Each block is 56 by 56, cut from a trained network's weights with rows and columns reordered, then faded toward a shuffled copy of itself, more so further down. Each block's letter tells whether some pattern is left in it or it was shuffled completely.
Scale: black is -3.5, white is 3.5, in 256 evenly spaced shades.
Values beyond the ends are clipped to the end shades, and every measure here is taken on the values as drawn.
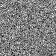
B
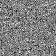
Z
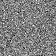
B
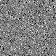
B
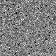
B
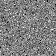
B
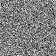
B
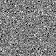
Z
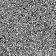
B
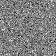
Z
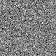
B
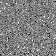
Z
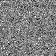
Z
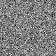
B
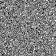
B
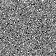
B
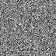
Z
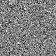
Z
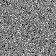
B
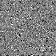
Z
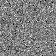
Z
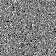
B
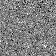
Z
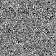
Z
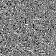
Z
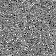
B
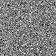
B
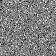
B
